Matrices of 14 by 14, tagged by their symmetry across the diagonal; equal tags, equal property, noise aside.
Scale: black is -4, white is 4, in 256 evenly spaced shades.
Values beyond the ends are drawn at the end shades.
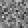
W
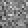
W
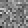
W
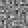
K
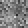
K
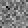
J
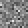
W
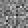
K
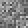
J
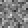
K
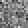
K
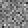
J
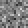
K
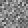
J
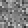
K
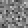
K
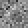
J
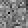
W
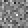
W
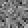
J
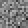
J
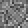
J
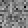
W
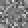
J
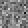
W
